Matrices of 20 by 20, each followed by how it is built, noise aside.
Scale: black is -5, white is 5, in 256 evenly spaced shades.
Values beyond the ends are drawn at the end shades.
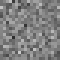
noise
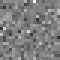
noise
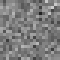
noise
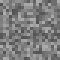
noise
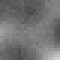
smooth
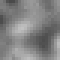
smooth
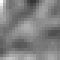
smooth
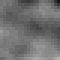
smooth
